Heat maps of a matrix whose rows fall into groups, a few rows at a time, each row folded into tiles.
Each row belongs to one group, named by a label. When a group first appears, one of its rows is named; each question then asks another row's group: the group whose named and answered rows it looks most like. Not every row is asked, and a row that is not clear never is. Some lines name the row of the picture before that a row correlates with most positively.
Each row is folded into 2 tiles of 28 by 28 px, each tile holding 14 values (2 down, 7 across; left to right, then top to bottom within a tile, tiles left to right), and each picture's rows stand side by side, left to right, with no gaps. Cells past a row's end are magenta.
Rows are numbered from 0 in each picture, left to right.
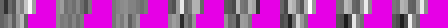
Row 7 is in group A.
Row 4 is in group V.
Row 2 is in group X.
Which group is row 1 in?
X
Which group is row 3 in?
V
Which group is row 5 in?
A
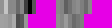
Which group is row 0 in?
X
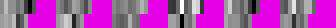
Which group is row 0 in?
X
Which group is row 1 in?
X
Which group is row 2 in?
A
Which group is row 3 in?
V
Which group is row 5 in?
V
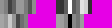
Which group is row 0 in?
X
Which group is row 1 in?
V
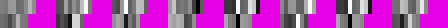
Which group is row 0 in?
A
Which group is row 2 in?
V
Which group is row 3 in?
X
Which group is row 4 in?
V
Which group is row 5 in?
A
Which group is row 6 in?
V
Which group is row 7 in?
A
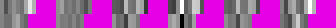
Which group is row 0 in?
A
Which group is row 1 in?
X
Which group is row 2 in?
V
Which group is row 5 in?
A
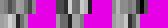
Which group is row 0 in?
X
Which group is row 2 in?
X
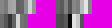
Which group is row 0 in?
A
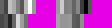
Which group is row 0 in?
A
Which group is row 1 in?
X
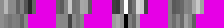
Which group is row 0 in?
X
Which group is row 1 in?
V
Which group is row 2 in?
V
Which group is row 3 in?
A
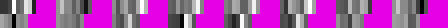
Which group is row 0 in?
V
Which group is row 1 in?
X
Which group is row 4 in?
A
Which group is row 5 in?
A
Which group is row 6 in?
V
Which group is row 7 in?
X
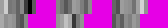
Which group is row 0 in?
X
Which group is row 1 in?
X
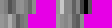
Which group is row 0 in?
X
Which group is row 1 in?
X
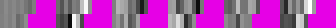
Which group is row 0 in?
X
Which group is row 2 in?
X
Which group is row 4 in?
V
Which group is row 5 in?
A
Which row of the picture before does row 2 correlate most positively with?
1
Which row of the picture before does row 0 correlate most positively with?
1
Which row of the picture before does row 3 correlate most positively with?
0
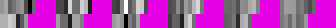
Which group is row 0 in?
X
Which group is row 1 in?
V
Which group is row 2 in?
V
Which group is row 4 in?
A
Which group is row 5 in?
X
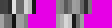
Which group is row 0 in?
V
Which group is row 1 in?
X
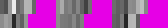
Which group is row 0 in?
V
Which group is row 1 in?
X
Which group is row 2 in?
A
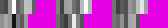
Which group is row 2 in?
A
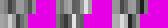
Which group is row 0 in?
X
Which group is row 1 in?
A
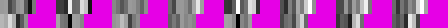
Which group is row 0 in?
X
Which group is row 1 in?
V
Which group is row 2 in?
X
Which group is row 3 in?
A
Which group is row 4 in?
V
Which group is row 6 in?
A
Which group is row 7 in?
A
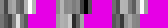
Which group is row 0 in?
A
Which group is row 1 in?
X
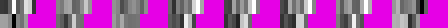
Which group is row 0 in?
V
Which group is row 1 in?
A
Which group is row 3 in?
A
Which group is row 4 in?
A
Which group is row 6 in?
A
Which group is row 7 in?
X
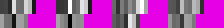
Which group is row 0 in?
V
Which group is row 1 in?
V
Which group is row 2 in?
A
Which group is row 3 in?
V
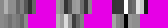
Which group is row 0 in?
X
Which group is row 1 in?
X
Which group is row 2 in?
V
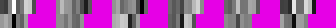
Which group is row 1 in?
X
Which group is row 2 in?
X
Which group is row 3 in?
A
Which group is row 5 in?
V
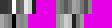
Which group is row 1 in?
X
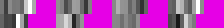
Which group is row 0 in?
A
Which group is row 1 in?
X
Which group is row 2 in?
X
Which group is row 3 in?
A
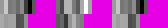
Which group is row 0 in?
X
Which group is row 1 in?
A
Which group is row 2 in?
X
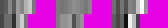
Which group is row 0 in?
A
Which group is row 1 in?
X
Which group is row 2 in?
A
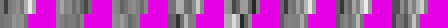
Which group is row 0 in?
A
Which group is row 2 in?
X
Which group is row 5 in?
A
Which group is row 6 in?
A
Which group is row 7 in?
A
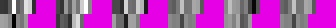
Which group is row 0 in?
V
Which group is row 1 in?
A
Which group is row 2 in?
V
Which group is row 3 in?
V
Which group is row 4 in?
X
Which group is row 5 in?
V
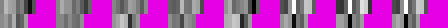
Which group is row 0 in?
X
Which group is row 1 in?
X
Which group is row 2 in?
X
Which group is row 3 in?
V
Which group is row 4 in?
X
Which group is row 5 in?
V
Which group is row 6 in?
V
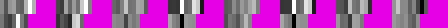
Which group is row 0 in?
A
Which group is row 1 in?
A
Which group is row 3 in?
V
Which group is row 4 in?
A
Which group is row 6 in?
V
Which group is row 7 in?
X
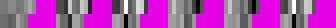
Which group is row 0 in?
A
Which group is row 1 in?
V
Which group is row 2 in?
V
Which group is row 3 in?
X
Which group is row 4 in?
X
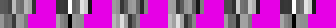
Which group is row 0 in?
V
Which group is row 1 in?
V
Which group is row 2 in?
X
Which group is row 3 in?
X
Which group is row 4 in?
V
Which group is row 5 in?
V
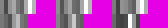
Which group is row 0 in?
A
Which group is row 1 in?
A
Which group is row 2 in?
A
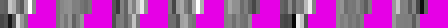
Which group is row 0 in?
A
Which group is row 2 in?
A
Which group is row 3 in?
A
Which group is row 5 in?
A
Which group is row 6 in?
X
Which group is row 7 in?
X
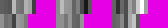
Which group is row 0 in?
V
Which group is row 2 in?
A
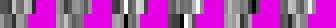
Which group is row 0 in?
V
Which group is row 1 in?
X
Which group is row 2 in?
V
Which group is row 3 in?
A
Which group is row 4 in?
X
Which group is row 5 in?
A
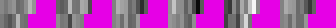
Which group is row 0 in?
A
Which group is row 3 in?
X
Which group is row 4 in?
A
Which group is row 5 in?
X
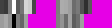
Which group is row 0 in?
V
